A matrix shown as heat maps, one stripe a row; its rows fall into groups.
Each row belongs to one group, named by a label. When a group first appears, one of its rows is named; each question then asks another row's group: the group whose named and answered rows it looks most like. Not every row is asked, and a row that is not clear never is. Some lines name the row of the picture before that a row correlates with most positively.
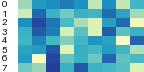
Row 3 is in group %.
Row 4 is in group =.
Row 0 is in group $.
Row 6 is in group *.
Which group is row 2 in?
%
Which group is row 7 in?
*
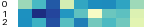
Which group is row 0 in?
*
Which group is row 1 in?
%
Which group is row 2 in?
*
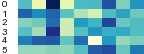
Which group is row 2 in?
*
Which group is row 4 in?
%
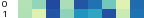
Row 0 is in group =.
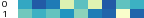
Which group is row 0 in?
%
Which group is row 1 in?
=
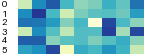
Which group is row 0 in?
$
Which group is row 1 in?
%
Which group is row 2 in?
%
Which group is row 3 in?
=
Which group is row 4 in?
%
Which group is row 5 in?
*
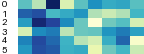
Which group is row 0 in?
*
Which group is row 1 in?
%
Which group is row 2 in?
%
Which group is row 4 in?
%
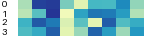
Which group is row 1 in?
*
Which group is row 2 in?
%
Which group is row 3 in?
=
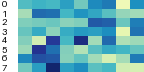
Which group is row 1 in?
$
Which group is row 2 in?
=
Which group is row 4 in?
*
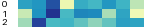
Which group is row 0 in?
*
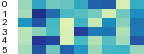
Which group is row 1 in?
$
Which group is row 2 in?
%
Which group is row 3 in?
=
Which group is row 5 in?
$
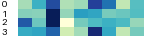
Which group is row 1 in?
*
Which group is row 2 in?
*
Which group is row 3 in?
=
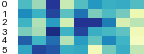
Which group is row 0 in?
*
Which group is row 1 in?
*
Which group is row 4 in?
*
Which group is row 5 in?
%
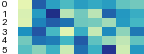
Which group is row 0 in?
$
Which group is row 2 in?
$
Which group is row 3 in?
%
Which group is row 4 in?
$
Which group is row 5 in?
=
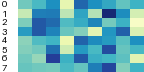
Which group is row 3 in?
%
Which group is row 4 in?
=
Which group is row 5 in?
*
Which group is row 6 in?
*
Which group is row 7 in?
=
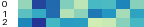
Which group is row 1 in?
=
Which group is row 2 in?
%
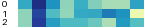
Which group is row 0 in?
%
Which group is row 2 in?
$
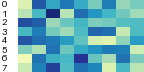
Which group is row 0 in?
$
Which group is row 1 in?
*
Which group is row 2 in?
%
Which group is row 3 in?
=
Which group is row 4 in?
%
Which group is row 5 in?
*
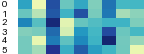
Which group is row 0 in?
*
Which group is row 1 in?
*
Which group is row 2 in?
*
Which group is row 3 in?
*
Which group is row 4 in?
*
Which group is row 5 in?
*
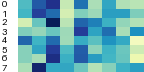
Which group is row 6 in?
*
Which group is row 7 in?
$
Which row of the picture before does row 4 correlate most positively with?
2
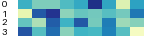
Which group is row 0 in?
=
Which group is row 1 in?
$
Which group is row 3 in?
*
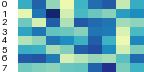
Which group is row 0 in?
=
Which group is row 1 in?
$
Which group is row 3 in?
=
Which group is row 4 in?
=
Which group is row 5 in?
=
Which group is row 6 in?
%
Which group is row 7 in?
=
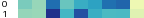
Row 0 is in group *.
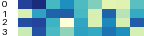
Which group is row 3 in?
$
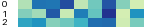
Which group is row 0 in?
$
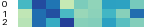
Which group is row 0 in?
%
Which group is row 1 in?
$
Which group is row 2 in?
$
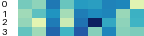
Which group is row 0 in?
*
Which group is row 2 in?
=
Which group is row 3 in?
*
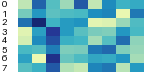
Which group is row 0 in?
$
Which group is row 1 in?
=
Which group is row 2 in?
%
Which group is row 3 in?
$
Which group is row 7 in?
=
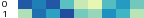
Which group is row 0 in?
%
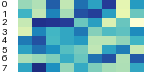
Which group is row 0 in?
=
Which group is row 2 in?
$
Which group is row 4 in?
%
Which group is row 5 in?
%
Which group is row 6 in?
=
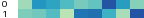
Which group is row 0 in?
$
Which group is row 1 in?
=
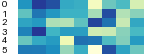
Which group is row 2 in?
=
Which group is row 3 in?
%
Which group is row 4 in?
=
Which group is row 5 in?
%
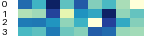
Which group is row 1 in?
*
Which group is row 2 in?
%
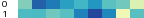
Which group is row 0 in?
$
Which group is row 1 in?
=
